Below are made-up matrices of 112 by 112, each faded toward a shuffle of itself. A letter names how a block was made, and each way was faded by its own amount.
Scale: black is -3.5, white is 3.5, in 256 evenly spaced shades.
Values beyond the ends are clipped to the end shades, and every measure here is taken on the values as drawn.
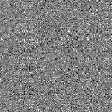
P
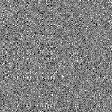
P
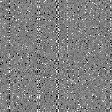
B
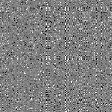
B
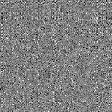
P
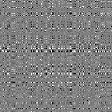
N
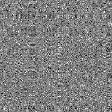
P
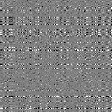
N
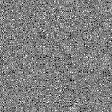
P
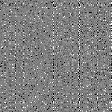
B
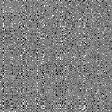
B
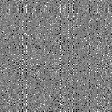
B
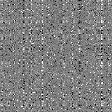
B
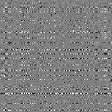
N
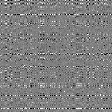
N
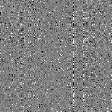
B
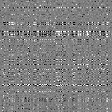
N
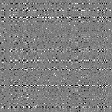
N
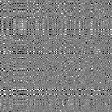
N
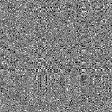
P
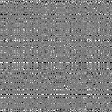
N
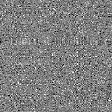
P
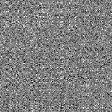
P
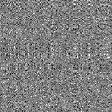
P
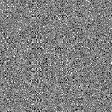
P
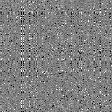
B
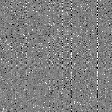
B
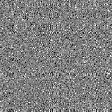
P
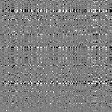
N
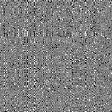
B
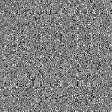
P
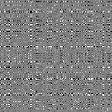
N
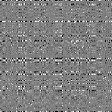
N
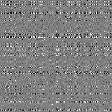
N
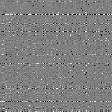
N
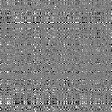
N
